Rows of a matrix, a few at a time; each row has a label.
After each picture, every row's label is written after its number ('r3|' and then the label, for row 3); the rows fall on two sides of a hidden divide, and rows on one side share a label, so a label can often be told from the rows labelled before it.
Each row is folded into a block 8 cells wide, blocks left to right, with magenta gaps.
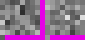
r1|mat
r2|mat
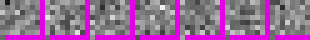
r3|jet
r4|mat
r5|mat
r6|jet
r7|mat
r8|mat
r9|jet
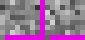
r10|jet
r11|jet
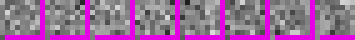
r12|mat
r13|mat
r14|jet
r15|jet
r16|jet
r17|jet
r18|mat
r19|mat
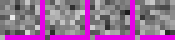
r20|mat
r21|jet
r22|mat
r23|jet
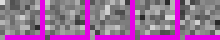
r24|mat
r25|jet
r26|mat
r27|jet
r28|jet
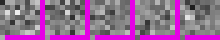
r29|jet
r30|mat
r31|mat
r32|mat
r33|mat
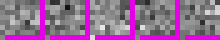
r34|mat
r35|mat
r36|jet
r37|mat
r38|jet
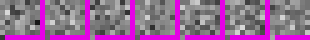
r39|jet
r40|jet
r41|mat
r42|jet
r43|jet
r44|jet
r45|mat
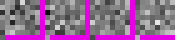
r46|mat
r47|mat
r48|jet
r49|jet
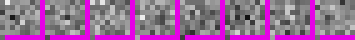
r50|jet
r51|jet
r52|jet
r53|mat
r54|mat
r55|jet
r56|jet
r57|jet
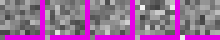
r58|mat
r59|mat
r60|mat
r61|mat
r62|mat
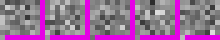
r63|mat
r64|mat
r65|jet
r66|mat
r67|mat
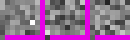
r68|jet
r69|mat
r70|mat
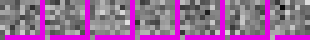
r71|mat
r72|mat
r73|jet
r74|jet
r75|jet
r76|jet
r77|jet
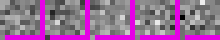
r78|mat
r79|mat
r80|jet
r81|jet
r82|mat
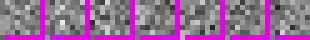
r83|jet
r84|jet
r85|jet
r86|mat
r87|mat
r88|mat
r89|jet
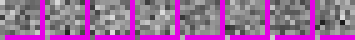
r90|mat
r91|jet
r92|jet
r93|jet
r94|mat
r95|jet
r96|mat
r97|mat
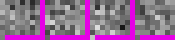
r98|mat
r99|jet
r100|mat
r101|jet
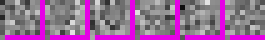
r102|jet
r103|jet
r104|mat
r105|jet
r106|mat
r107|mat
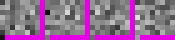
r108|jet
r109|jet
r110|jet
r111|mat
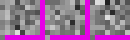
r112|mat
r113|mat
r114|mat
